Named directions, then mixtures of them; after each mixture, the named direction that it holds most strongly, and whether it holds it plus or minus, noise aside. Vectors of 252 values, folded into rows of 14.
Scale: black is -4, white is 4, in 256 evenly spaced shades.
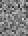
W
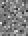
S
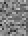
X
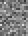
X, minus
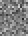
W, minus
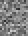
X, minus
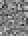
W, minus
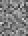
W, plus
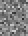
W, minus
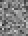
X, minus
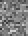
X, minus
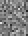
S, plus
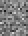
W, plus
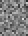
W, plus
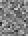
S, minus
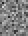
S, minus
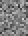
W, plus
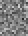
W, minus
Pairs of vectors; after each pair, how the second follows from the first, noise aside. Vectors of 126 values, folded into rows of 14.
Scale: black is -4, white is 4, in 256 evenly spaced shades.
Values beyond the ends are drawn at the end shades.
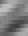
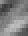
negated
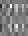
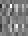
copied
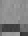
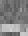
negated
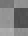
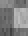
negated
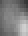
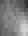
copied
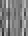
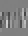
partly zeroed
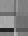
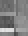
negated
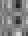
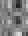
copied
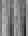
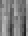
copied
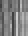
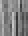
negated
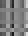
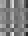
negated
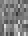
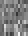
copied
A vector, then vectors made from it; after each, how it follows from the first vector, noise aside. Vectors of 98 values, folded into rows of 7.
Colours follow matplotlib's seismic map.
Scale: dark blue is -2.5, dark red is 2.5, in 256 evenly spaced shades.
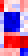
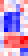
shrunk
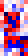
sign-scrambled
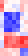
shrunk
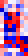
sign-scrambled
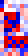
sign-scrambled
